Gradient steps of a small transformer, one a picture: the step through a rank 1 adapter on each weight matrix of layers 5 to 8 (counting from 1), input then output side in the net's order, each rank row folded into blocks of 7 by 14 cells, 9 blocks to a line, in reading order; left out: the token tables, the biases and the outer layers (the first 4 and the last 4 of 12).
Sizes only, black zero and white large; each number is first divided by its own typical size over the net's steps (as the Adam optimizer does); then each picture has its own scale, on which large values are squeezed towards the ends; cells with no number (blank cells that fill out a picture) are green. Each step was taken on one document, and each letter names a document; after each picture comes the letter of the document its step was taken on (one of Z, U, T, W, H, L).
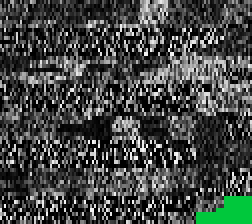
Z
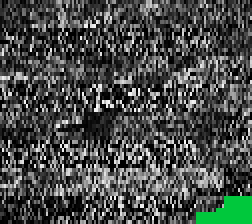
Z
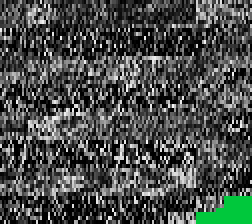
Z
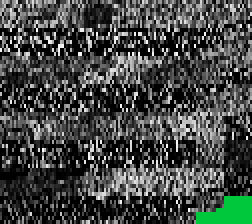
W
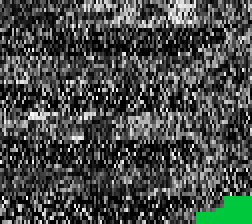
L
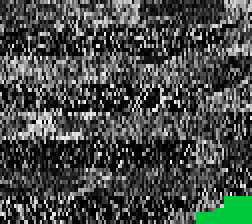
L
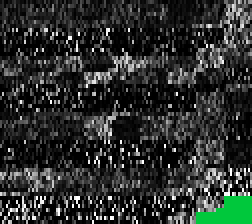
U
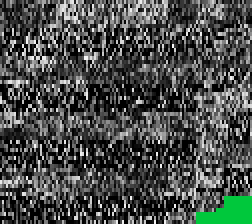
L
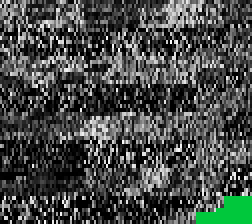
W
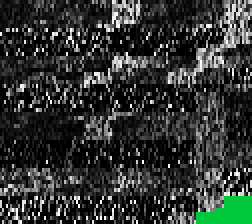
U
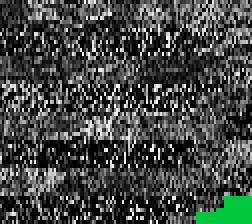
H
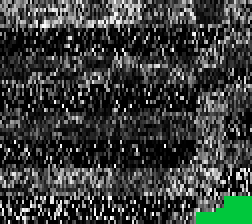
U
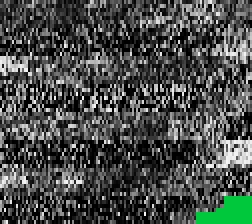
H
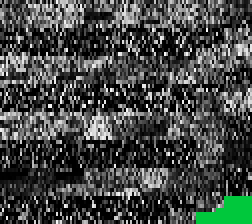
W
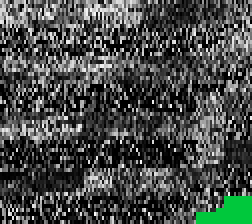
L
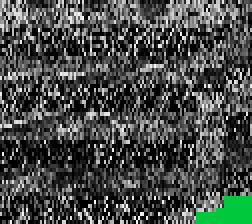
L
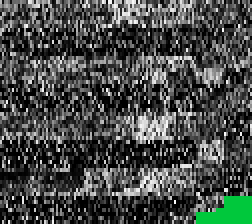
L
